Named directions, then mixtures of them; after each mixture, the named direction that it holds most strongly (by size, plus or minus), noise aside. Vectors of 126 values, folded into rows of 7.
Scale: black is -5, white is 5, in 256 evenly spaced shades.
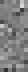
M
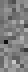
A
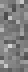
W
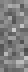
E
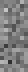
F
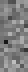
A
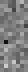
A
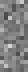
W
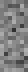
E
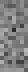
E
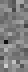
A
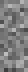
E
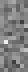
A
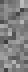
M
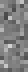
W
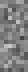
W
